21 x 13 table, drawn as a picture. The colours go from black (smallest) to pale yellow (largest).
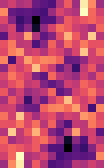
Odd rows or columns: none. Stripes: none. Symmetry: a half turn. Slope: none.
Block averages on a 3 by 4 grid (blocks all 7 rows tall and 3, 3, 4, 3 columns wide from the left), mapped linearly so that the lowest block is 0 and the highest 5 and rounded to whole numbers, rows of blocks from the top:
2035 / 3233 / 5402
